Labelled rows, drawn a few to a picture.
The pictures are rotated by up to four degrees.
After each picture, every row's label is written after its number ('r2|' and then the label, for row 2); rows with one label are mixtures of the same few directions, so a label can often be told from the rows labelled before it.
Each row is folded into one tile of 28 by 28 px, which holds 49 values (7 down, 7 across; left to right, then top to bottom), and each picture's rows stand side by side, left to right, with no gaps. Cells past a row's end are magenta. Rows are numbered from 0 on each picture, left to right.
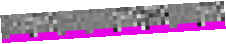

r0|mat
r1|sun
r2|sun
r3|sun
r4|sun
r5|sun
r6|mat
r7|sun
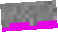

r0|mat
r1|sun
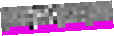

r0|mat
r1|sun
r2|mat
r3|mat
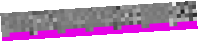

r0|mat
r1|sun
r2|mat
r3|mat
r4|mat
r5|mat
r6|mat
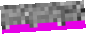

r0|sun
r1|sun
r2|sun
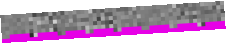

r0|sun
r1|sun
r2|mat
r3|mat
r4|sun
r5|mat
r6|mat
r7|sun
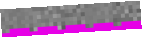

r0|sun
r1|sun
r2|sun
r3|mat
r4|mat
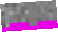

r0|sun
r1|mat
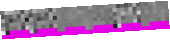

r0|sun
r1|sun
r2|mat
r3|mat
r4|sun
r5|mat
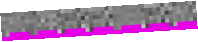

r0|sun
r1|mat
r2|sun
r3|sun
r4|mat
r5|sun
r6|sun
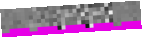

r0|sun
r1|mat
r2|sun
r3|sun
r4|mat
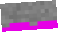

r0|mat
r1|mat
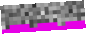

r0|sun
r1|mat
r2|mat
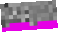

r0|mat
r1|sun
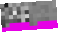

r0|mat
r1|mat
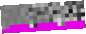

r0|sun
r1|sun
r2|mat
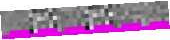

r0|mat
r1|sun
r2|sun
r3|sun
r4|mat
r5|mat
